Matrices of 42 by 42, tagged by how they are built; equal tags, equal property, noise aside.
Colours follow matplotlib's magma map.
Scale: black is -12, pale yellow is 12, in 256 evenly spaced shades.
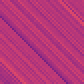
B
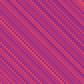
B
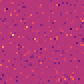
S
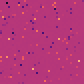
S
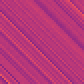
B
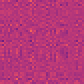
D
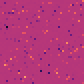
S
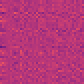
D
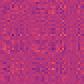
D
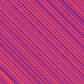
B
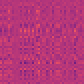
D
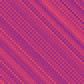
B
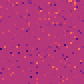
S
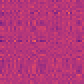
D
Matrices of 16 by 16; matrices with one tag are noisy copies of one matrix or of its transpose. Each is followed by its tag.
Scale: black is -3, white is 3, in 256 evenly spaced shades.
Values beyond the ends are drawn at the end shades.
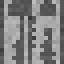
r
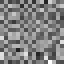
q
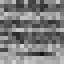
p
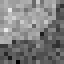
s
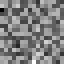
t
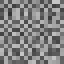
q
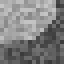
s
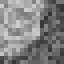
s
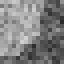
s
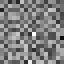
q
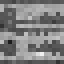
r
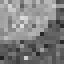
s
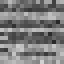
p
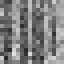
p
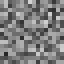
t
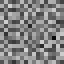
q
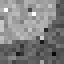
s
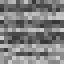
p
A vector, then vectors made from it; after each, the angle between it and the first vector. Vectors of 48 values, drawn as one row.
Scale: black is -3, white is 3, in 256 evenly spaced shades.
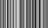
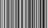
orthogonal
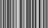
nearly parallel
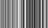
partly aligned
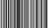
partly opposed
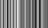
nearly parallel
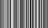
partly aligned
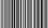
partly opposed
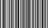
orthogonal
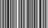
partly aligned
